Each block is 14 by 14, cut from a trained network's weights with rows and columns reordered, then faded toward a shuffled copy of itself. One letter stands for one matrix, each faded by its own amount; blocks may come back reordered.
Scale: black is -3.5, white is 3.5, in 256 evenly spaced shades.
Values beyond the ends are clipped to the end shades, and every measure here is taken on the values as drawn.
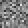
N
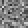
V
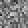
V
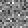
N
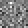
N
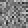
V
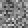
V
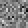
N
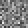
V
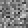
V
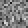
N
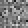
N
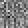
V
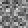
V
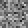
N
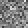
N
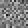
V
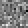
V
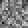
V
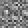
V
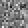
V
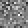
N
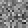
V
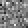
N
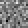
V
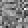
V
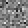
N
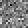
V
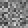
V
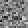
N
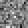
N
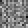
V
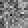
V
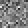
N
